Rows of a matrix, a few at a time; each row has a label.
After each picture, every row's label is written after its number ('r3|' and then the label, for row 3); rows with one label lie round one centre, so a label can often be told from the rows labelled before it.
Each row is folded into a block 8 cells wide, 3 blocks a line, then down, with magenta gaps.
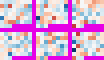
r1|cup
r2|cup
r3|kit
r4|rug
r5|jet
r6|kit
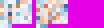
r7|rug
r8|cup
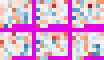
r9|jet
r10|kit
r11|kit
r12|jet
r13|kit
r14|jet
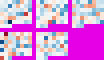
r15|rug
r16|cup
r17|rug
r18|kit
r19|rug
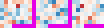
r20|kit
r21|rug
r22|cup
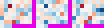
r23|cup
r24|rug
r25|cup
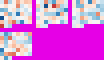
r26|kit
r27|rug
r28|rug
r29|cup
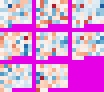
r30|rug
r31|kit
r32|cup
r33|jet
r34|cup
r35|cup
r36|rug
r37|kit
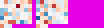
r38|kit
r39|kit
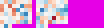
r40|jet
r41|cup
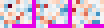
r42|cup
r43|cup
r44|jet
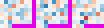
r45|rug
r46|rug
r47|rug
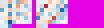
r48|rug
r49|cup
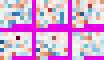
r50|rug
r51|jet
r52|kit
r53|kit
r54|kit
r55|rug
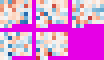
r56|jet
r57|kit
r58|cup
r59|rug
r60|kit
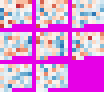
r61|kit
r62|kit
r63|rug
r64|cup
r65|jet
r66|kit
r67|rug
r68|rug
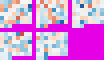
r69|cup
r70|jet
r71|rug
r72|rug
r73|rug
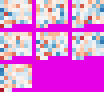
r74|kit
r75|jet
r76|cup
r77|kit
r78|kit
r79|cup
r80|kit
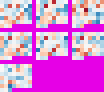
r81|cup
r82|cup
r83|jet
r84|cup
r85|cup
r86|cup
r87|rug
